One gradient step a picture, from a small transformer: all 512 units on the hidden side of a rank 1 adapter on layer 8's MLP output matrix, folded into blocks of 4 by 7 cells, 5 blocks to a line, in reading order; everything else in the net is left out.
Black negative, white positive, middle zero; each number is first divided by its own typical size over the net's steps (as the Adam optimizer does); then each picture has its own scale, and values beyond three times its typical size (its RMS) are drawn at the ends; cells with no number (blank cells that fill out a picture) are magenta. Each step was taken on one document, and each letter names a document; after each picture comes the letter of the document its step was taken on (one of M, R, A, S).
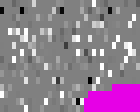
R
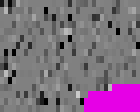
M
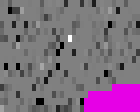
M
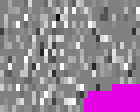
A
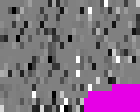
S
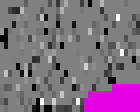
S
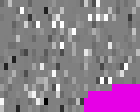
M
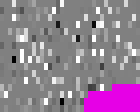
R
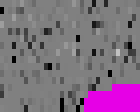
R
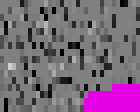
A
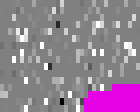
R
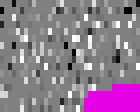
R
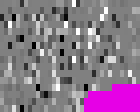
A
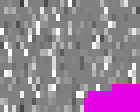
A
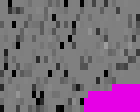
M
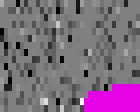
M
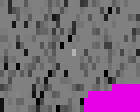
M
